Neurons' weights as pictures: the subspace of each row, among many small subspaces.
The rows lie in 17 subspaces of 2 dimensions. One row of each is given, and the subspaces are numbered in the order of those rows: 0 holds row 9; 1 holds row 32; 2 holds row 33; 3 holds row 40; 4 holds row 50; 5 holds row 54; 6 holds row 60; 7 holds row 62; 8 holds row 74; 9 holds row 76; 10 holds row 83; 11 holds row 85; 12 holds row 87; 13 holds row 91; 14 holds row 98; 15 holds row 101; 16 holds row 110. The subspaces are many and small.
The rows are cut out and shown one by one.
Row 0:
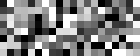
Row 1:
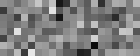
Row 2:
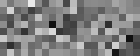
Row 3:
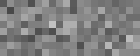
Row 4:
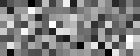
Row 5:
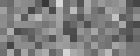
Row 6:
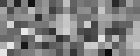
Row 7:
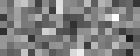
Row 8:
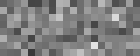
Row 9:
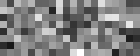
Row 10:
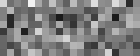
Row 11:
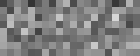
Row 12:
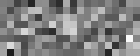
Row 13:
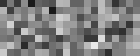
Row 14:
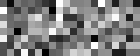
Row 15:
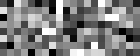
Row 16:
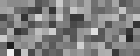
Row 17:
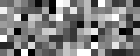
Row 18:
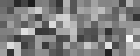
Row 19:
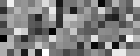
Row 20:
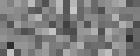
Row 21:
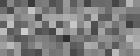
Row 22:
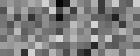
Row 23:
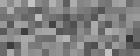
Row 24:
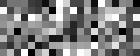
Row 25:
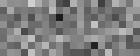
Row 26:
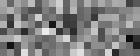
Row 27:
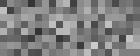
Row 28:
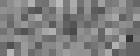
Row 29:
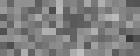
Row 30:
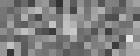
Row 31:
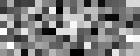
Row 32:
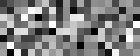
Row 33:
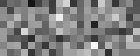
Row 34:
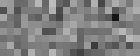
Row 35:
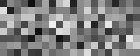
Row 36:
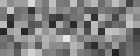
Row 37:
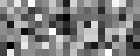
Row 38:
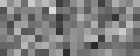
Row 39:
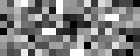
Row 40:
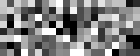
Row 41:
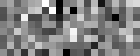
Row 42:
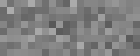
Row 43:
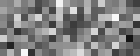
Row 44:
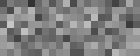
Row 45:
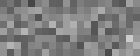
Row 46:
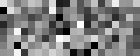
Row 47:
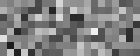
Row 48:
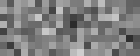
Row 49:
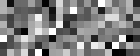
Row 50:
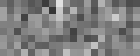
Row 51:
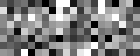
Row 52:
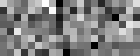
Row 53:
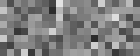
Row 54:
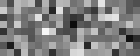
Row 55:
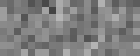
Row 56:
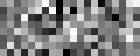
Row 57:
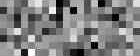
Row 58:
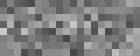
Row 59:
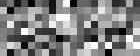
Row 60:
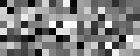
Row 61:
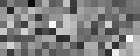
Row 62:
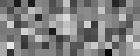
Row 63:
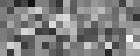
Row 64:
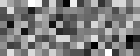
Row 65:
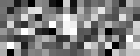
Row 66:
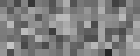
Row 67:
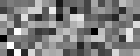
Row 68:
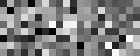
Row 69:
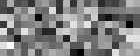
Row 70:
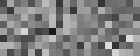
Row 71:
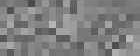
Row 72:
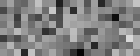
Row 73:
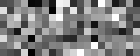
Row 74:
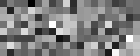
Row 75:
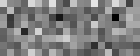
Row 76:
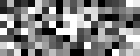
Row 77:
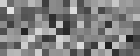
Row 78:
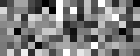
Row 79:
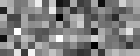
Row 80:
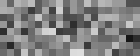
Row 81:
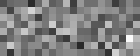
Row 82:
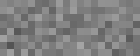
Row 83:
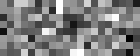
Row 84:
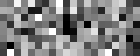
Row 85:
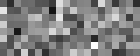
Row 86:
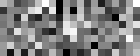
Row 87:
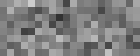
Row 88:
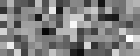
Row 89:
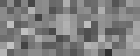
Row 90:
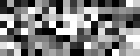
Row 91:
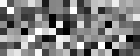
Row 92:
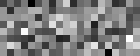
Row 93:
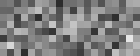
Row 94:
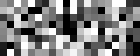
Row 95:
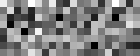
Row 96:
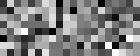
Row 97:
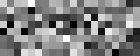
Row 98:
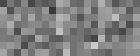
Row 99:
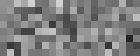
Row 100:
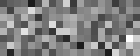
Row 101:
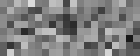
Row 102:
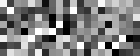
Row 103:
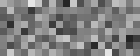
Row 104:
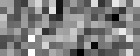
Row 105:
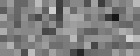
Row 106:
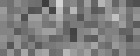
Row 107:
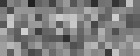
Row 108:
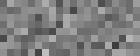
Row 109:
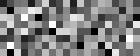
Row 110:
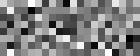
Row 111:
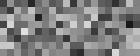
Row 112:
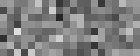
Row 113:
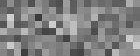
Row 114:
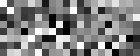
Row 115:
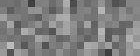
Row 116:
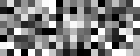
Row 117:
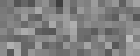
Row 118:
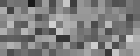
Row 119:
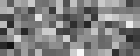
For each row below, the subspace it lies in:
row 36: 10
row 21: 9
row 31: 9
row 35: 6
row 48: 5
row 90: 9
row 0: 11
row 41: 4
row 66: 7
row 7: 10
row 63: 12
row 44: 0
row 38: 14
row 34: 5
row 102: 13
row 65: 15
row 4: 16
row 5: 14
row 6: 14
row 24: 15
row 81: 16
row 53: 13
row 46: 11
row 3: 6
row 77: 13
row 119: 0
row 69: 0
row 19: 11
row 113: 3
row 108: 11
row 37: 7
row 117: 12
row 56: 4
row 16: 1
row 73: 3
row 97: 10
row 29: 9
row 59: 15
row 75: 5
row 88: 5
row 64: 16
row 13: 14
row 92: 2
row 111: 0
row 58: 10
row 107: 5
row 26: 3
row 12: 15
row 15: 0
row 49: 11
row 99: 12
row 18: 12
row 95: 0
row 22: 12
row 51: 12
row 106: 4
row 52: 14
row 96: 13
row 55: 4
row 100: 16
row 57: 3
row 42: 6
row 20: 4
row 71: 8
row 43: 2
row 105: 9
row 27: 6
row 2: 8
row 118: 8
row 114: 13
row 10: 5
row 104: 10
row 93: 2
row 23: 2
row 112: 1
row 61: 8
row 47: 1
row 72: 3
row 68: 6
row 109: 1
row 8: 3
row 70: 13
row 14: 11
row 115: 4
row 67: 1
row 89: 14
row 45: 2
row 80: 9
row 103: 16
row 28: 15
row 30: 15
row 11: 0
